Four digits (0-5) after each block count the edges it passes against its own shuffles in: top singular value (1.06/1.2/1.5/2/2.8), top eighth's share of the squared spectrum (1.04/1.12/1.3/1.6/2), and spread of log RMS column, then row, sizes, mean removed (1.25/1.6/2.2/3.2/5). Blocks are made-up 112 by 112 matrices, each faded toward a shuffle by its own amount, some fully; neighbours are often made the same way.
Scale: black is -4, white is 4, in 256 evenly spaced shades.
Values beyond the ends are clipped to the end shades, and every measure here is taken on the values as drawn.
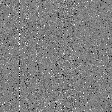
3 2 2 0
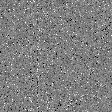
1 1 1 0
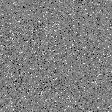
3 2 0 0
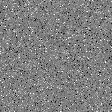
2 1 0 0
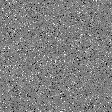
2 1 0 0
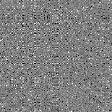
5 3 2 2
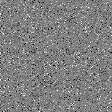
4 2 1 1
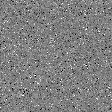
3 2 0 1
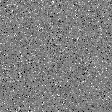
2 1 0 0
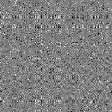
5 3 2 2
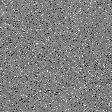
0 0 0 0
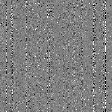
4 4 3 0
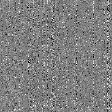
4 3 3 1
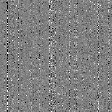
4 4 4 0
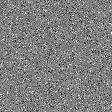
0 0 0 0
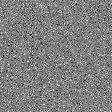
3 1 1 0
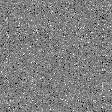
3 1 1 0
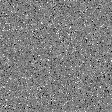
1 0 0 0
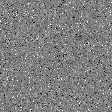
0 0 0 0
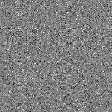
4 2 1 1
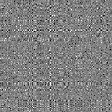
5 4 3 3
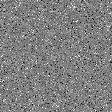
3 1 0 0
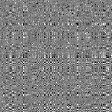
5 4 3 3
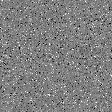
3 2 0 0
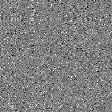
4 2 1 1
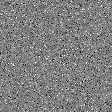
0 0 0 0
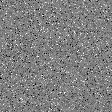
0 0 0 0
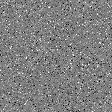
2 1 0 0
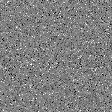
3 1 0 0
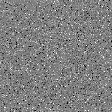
3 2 0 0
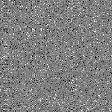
4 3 1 1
